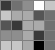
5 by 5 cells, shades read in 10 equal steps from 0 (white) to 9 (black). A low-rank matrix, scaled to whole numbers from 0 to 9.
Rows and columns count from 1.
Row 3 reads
6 7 3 3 5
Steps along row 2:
up same up down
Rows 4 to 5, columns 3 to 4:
3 7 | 3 9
